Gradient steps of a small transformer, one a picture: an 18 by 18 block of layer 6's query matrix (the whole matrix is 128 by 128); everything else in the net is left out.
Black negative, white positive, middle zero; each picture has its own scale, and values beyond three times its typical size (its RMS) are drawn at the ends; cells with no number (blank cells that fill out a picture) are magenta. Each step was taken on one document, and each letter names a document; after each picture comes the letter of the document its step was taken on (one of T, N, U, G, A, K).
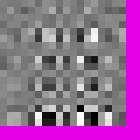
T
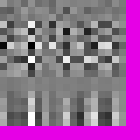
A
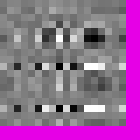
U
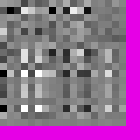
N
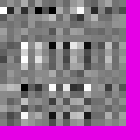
N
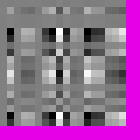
U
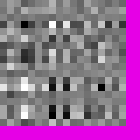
A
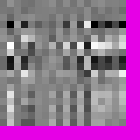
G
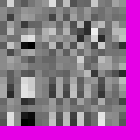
G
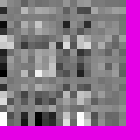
A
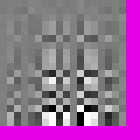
T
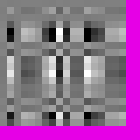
U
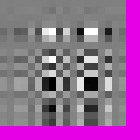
T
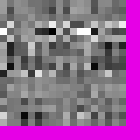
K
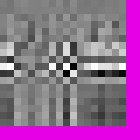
A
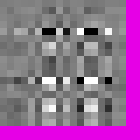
U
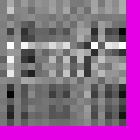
G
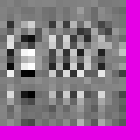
G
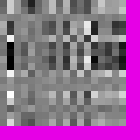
G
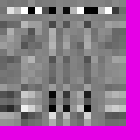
N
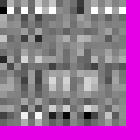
N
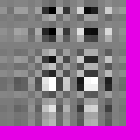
U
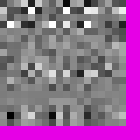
A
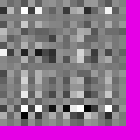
N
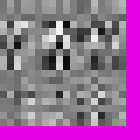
G
